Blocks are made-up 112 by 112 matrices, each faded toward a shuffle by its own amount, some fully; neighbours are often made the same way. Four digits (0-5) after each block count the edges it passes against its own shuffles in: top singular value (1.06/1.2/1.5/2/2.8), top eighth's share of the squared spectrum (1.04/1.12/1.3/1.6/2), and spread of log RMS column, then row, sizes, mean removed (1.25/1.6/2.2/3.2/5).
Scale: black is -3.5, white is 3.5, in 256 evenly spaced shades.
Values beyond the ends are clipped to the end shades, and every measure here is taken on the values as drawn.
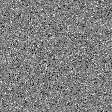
0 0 0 0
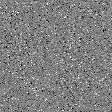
0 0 0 0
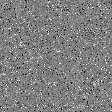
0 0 0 1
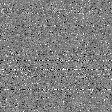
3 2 0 3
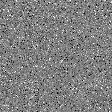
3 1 0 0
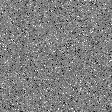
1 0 0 0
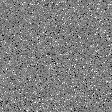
2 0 0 0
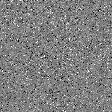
3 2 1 1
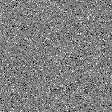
3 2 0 0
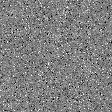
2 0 0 0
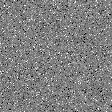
2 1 0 0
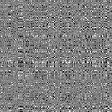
5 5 3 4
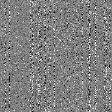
2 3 4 0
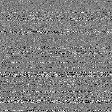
2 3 0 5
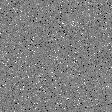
0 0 0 0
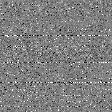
2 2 0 3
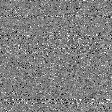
2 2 0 3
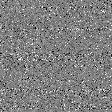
1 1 0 2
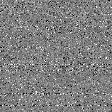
1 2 0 3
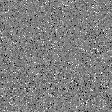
3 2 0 1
